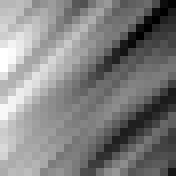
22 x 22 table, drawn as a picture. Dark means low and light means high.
The bottom left is the calmest part. The top right is the ninth with the lowest average. Streaks slant up to the right. On average the colour sits 50% of the way up the scale. Values rise toward the left.
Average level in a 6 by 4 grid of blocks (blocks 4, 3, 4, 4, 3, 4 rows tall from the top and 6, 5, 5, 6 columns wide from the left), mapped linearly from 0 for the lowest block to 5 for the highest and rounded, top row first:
4 3 2 0 / 5 4 2 0 / 5 3 1 2 / 5 2 2 1 / 4 3 1 1 / 4 2 1 1
